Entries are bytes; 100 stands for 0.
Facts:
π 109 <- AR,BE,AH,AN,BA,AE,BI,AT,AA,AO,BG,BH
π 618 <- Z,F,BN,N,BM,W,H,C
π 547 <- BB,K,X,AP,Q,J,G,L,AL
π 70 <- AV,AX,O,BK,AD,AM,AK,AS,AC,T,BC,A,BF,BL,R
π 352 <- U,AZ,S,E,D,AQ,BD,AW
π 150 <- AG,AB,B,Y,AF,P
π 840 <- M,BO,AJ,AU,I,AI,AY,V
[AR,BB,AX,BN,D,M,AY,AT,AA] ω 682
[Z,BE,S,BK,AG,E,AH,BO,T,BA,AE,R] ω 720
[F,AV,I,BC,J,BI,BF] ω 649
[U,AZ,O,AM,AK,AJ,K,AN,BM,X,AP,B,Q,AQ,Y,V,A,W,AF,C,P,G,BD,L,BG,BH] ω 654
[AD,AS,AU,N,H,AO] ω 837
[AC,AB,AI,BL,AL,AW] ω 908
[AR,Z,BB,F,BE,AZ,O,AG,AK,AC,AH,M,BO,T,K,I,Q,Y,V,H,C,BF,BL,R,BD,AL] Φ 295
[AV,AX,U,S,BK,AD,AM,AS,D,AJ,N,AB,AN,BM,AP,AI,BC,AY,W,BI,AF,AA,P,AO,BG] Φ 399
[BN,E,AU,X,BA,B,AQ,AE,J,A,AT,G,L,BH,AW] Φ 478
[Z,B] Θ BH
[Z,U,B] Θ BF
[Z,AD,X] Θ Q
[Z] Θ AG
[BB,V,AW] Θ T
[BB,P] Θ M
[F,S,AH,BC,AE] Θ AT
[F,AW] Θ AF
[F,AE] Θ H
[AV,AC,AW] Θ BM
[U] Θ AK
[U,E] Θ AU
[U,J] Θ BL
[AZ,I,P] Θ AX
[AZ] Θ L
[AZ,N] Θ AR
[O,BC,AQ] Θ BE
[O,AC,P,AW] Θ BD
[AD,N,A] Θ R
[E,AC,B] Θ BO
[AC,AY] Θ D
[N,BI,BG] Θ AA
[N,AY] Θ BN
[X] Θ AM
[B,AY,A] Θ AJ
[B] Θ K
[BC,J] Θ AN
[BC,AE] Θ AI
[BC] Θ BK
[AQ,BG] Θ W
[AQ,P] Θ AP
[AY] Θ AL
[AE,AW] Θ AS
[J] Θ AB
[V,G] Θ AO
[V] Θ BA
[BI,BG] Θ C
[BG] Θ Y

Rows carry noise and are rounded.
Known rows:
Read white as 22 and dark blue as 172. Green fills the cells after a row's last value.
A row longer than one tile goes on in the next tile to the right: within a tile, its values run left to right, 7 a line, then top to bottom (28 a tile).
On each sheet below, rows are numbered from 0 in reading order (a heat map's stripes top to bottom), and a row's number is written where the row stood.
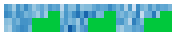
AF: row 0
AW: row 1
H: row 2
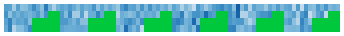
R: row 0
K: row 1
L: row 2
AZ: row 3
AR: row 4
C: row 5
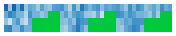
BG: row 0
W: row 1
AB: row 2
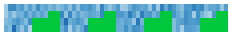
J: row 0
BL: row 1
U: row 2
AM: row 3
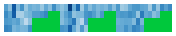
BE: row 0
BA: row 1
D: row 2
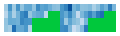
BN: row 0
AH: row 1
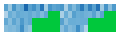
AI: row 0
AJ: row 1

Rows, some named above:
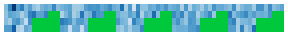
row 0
AT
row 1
I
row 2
F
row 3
Y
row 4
AC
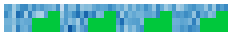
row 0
AV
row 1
AW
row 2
BF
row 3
D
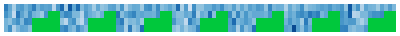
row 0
AD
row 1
AA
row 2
AC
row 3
F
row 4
T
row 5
E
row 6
AR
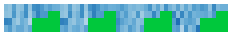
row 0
BO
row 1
BO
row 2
BB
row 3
T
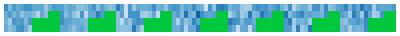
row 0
AP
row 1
Q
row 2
N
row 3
S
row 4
I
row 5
AC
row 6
BC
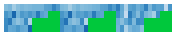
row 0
BD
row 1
BD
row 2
AD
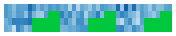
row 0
AX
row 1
AG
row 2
AA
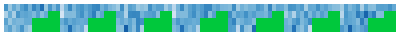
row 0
AY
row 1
AU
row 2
B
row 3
AU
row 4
O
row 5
X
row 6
AQ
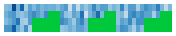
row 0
BH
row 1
Z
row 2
A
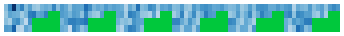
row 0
AT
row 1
AX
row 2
BM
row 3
M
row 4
V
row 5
P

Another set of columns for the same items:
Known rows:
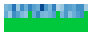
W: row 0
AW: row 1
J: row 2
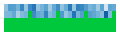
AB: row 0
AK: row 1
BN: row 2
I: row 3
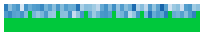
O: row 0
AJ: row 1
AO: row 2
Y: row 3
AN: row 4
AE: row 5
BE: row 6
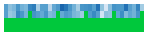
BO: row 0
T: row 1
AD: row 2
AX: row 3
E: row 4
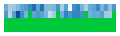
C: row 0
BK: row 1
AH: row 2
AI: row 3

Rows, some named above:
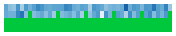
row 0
V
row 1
AY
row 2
AY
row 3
P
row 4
AU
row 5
E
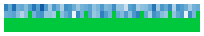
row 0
D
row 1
AV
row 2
P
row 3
BO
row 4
BE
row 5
W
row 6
P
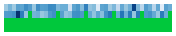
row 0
F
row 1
B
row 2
Q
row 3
AR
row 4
AT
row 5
AZ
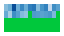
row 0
BM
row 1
AC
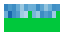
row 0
BC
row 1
N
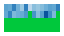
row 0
AQ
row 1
H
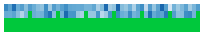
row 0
D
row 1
V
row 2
S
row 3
AA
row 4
R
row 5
AE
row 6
M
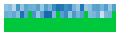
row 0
BB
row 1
Z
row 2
A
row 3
AP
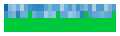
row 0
R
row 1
U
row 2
L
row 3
BD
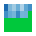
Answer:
R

